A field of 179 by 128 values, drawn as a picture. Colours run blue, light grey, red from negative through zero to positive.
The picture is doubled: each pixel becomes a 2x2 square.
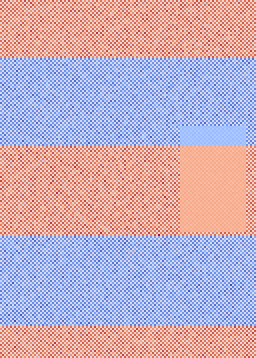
The middle right is the smoothest part. An odd patch, calmer than its surroundings, sits in the middle right. Stripes running across repeat 2 times from top to bottom. There is no overall slope. Overall the values sit about 50% of the way up the scale.
